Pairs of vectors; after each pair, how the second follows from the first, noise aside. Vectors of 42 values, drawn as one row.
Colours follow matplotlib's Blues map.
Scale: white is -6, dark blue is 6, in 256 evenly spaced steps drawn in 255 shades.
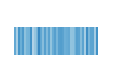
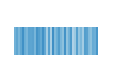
shuffled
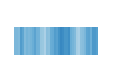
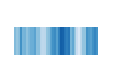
scaled up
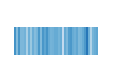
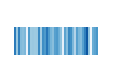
scaled up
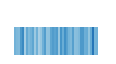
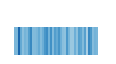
reversed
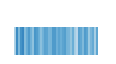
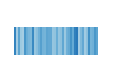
negated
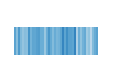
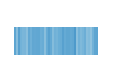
shrunk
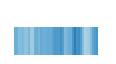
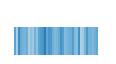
shuffled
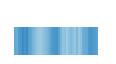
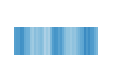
reversed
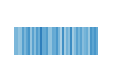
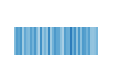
reversed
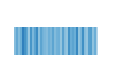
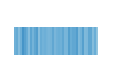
shrunk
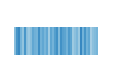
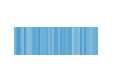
shrunk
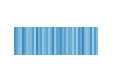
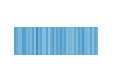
shrunk
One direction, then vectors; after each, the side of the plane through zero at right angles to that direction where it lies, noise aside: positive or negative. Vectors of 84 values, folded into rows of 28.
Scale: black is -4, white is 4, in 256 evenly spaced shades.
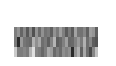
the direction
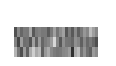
positive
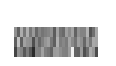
negative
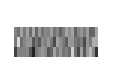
negative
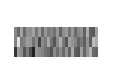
negative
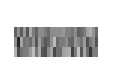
positive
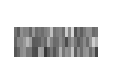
negative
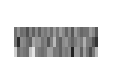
positive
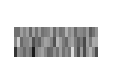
negative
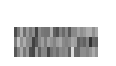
negative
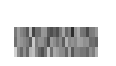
positive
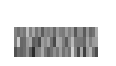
negative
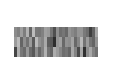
negative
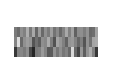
negative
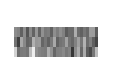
positive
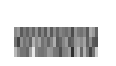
positive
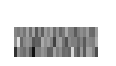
negative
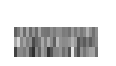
negative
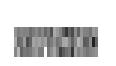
positive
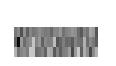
positive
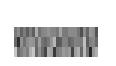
positive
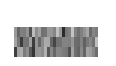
negative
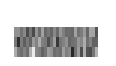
positive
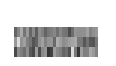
negative
